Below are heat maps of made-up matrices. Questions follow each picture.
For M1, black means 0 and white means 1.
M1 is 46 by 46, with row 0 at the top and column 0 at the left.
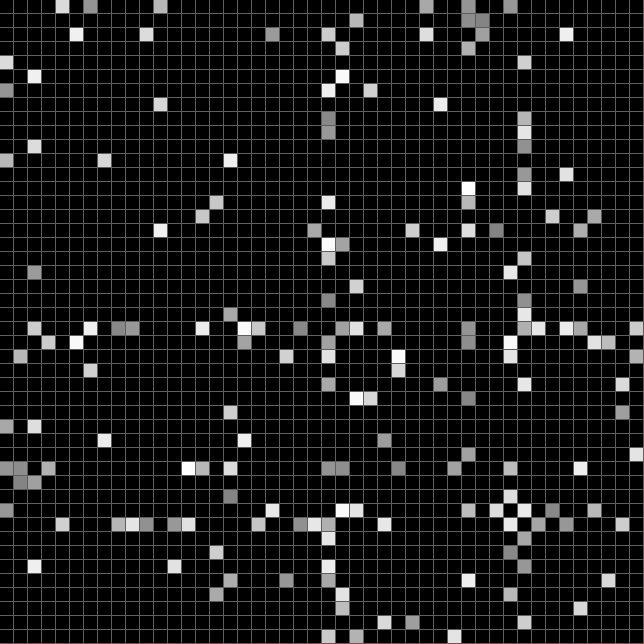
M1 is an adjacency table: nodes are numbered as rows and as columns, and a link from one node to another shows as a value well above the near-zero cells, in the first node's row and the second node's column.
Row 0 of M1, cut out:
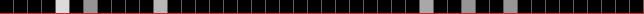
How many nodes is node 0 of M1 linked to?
6
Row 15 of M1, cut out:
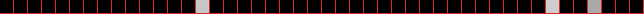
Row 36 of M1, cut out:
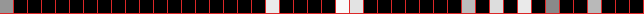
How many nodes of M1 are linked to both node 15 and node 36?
2
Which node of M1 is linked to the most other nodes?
node 23
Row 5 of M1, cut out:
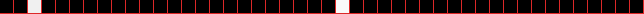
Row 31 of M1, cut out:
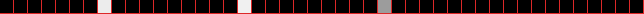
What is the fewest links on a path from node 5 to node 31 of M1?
3
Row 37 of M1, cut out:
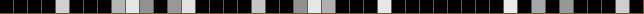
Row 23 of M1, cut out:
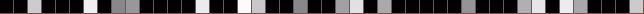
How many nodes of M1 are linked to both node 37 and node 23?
7
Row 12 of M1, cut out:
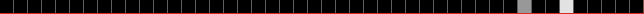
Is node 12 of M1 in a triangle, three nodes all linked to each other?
yes
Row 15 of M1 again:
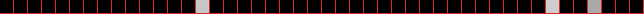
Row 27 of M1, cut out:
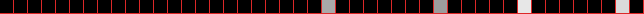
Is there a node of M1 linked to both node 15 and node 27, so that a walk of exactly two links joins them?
no
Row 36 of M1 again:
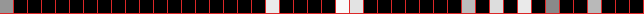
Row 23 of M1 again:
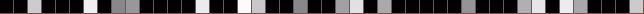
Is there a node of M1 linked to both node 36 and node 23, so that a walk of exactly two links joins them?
yes
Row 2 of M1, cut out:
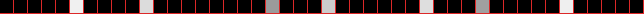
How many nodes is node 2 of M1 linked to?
7
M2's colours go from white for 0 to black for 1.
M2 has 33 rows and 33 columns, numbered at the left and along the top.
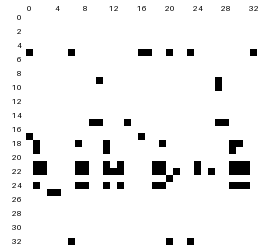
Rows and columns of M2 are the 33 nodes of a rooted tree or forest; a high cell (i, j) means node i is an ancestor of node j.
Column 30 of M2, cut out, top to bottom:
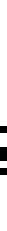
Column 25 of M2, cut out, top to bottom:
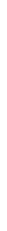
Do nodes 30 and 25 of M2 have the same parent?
no
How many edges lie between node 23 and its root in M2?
2
